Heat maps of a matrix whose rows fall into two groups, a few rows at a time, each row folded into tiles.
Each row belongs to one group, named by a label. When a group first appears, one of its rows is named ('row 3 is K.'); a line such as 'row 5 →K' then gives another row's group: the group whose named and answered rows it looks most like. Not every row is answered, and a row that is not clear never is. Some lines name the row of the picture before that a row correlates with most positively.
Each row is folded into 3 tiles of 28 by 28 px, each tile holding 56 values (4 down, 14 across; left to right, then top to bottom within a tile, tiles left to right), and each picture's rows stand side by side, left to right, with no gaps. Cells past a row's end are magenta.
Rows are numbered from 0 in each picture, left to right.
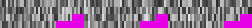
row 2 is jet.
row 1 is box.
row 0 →jet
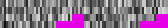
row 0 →jet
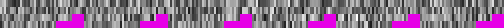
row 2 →box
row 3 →box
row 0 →box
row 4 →jet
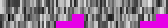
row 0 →box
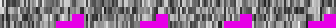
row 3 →box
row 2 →jet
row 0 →box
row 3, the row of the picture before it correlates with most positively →1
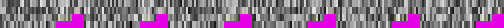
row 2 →box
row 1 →box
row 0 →box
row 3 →box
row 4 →jet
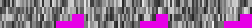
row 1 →box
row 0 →jet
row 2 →box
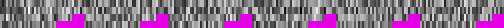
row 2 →box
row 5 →jet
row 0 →jet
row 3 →box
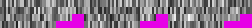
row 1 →box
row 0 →jet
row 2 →jet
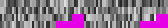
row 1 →jet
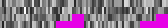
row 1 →box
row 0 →jet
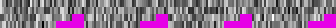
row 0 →box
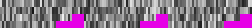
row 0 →jet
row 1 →jet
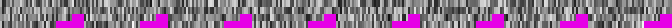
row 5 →box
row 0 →jet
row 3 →box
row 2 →box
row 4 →jet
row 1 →jet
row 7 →box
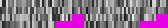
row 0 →jet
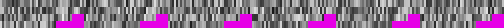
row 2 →jet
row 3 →box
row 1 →jet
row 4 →jet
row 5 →box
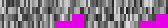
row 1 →box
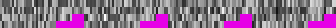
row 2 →box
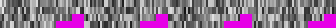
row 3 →jet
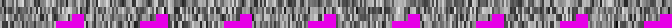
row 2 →box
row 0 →jet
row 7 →jet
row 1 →jet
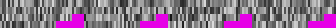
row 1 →jet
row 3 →box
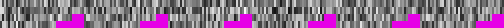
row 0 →box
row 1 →jet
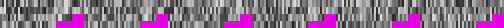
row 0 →box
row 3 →box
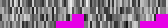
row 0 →jet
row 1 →box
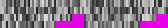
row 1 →box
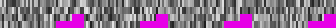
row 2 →jet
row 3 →jet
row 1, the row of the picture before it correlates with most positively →0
